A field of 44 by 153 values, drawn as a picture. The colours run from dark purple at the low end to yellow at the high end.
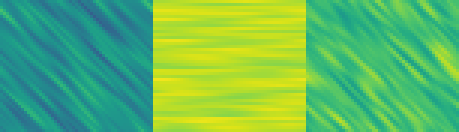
It is made of 1 by 3 panels. Panel 1,1: middling, slanting down to the right. Panel 1,2: very high, streaked across, faint in contrast. Panel 1,3: high, slanting down to the right.
